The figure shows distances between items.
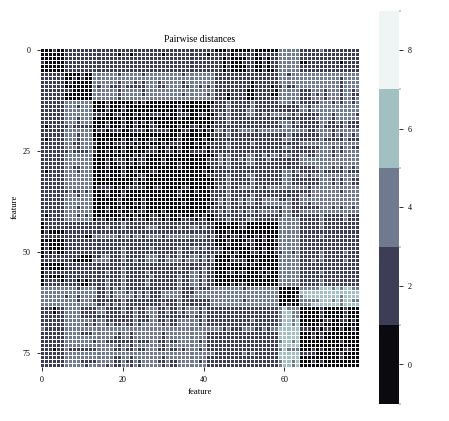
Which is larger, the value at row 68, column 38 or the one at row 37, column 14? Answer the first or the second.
the first
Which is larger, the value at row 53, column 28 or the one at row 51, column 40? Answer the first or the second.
the second
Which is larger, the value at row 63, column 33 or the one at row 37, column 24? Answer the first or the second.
the first
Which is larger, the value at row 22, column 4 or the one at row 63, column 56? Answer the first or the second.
the second
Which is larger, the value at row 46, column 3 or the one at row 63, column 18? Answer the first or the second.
the second
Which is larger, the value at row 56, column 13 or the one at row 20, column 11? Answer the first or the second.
the second
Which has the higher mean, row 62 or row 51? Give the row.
62
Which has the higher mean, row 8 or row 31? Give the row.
8
